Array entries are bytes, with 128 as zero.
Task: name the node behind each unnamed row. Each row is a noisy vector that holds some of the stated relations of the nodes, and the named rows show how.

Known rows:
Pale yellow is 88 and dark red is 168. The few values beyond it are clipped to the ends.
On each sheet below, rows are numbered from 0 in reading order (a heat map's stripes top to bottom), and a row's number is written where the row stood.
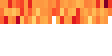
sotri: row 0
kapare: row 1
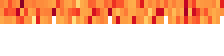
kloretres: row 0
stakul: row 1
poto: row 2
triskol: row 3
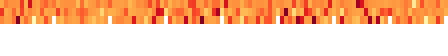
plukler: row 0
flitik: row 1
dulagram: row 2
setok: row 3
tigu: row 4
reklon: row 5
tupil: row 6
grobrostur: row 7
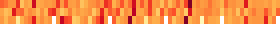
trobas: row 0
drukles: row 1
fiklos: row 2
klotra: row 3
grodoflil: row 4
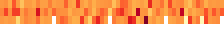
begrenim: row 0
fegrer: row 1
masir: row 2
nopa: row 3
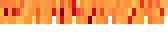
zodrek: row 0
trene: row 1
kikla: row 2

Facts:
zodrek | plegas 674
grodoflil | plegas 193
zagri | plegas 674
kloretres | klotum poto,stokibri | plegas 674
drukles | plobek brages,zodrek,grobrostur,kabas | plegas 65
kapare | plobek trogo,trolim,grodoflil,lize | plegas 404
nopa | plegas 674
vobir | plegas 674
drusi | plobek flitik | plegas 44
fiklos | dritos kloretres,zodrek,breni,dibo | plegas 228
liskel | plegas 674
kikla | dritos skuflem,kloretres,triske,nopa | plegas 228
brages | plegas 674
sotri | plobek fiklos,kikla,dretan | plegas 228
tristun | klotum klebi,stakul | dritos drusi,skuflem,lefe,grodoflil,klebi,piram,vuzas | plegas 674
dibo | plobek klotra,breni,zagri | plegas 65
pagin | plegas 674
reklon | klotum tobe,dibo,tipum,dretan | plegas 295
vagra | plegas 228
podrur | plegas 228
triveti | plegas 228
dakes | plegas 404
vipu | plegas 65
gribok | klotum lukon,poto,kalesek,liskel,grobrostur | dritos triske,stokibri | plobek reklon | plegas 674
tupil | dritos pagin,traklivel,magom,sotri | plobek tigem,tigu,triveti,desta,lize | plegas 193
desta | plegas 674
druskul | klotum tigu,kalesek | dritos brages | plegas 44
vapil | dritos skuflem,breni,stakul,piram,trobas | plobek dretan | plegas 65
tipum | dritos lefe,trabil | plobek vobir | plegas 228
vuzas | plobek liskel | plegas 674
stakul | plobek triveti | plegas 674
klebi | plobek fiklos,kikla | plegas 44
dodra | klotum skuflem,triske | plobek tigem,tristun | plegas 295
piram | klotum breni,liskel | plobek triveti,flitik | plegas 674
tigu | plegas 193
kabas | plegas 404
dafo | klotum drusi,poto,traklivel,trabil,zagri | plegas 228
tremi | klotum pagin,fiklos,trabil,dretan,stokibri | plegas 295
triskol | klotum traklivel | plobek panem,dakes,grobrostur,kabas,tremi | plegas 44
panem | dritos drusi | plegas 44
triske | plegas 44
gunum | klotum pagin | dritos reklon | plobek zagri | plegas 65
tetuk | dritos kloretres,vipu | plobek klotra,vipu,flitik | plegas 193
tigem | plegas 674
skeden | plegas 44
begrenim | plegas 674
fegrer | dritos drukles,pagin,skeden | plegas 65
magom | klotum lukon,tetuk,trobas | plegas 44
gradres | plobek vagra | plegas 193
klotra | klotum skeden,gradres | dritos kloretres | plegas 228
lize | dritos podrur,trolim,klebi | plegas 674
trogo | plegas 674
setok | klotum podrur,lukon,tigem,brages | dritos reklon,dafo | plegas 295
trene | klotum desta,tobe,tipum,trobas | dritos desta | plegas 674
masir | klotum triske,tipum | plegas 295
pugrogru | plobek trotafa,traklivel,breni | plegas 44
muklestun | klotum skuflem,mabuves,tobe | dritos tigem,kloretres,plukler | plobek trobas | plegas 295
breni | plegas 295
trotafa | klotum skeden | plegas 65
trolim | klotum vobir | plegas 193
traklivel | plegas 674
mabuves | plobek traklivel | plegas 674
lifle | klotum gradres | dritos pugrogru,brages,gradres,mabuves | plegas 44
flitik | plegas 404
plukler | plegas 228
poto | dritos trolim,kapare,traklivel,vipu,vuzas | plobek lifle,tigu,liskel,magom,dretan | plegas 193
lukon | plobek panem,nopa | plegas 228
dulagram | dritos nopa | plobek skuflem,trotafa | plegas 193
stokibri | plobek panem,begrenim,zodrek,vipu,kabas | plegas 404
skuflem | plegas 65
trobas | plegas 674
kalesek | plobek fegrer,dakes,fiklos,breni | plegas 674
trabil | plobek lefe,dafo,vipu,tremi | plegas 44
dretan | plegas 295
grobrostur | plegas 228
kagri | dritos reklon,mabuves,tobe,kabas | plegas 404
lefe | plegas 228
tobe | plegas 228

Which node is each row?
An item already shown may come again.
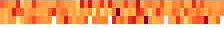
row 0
trobas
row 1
pugrogru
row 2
reklon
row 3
mabuves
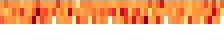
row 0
tristun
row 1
nopa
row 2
dodra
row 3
dulagram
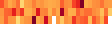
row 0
desta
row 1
lifle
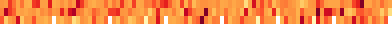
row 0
breni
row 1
tigem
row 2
dibo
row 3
vobir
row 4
kikla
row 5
gribok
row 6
lifle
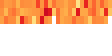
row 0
dulagram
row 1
kikla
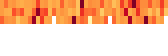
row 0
tristun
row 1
druskul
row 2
muklestun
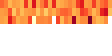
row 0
pugrogru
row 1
setok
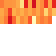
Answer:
pugrogru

